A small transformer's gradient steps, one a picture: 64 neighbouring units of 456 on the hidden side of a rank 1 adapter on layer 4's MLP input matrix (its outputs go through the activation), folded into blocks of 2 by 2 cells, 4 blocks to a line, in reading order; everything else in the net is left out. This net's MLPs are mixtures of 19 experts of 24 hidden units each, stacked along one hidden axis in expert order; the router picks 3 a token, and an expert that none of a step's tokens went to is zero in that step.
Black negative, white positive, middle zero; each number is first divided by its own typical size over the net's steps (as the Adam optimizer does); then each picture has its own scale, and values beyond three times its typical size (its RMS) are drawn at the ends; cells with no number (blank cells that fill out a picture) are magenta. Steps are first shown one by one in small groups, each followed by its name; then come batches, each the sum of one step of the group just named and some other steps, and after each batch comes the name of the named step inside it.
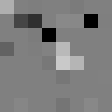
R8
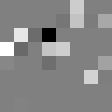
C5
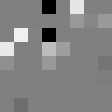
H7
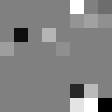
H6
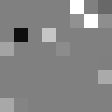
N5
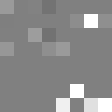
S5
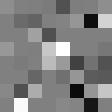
R8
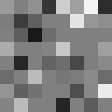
N5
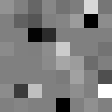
R8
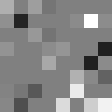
S5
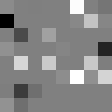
N5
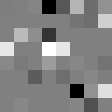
H7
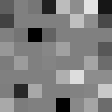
H6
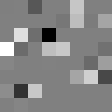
C5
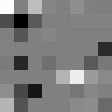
H6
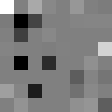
H6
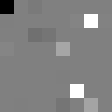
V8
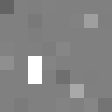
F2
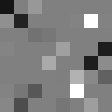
V8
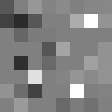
V8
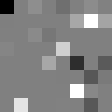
V8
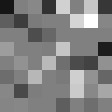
V8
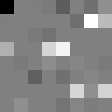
V8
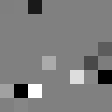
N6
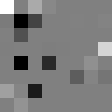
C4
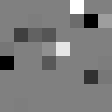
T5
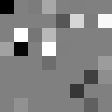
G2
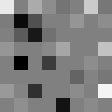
C4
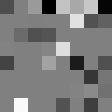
T5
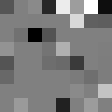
T5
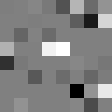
T5
